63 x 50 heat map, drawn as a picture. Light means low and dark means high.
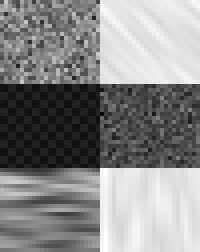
The table splits into 3 rows of 2 panels. Panel 1,1: middling, fine-grained, strong in contrast. Panel 1,2: very low, slanting down to the right, faint in contrast. Panel 2,1: very high, checkered, faint in contrast. Panel 2,2: high, fine-grained. Panel 3,1: middling, streaked across, strong in contrast. Panel 3,2: very low, streaked downward, faint in contrast.
